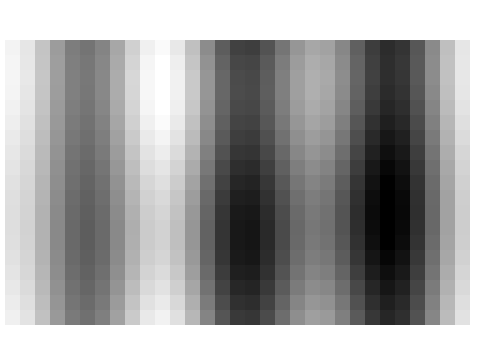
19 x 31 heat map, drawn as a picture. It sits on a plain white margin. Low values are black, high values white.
Stripes: upright, repeating 3 times. Ninth with the lowest average: middle right. Lone odd cells: none. Average level on the scale: 50%.
